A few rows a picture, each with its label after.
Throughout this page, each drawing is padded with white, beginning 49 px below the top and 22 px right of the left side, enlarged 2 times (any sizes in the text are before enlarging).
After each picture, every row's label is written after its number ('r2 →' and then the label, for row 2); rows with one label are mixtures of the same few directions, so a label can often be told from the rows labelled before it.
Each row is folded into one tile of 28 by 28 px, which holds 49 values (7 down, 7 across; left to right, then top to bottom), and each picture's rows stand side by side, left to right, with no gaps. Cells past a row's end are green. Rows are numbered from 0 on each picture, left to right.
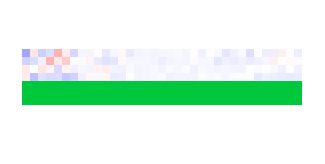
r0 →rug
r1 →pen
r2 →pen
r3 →rug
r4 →rug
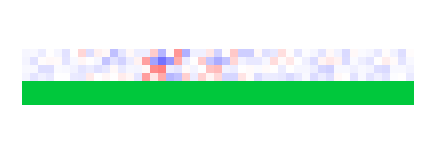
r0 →pen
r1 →rug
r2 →pen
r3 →pen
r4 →rug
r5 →pen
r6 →pen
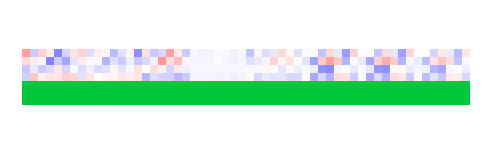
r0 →rug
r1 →rug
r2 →rug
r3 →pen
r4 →rug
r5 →pen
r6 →pen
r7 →pen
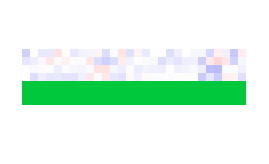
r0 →rug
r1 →pen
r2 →rug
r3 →pen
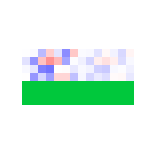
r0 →pen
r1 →pen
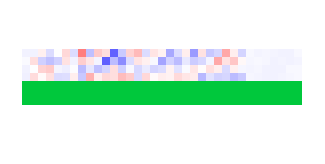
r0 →pen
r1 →rug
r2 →rug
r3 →rug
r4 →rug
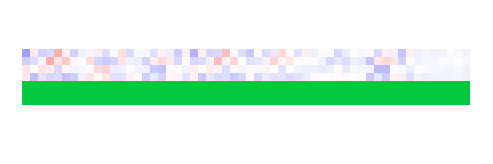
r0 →rug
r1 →pen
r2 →pen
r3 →rug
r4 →rug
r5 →rug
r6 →pen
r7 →rug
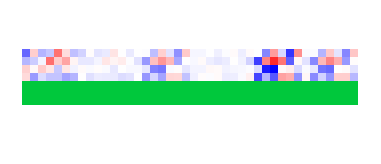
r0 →rug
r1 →rug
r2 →pen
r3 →pen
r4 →pen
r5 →pen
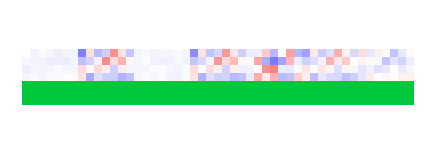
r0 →rug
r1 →rug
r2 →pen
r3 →rug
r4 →pen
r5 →rug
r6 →rug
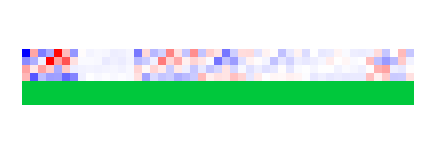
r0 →rug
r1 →rug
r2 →rug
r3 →rug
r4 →rug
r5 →rug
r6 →pen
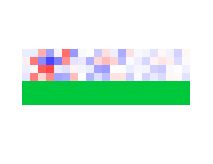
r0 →pen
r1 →pen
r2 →pen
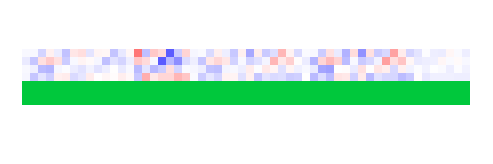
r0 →pen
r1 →rug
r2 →rug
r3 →pen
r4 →rug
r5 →pen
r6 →rug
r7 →rug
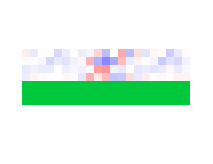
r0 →rug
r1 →pen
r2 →rug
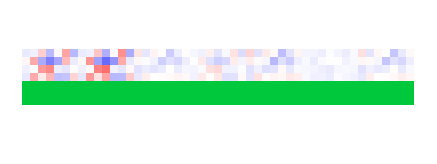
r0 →pen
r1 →pen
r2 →rug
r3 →pen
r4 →rug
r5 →pen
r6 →rug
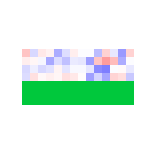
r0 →rug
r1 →pen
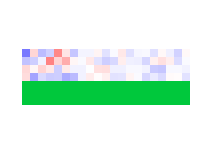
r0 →rug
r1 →pen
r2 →pen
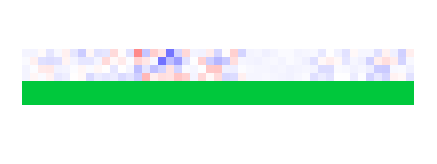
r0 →pen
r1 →rug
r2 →rug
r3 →pen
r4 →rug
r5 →pen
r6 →pen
